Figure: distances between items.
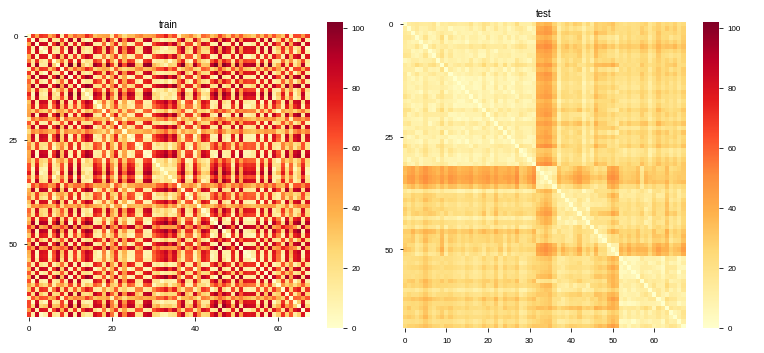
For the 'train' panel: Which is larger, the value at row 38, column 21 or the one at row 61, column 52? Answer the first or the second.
the first
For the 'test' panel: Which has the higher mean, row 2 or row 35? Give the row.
35
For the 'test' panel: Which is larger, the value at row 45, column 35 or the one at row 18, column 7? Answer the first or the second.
the first
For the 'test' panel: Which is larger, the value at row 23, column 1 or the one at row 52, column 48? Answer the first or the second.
the second
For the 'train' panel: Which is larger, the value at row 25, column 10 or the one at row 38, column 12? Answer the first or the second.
the second
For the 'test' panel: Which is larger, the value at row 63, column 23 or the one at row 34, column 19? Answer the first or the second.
the second
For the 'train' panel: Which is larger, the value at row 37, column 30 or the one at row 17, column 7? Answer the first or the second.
the second
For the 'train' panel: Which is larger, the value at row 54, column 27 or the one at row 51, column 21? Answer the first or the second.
the first
